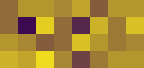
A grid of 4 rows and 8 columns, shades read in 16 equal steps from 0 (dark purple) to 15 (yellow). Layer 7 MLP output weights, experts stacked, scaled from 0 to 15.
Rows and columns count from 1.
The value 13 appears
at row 2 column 8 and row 3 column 5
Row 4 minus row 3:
2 2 9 2 -9 -2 2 1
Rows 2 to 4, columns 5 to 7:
2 12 8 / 13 10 8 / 4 8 10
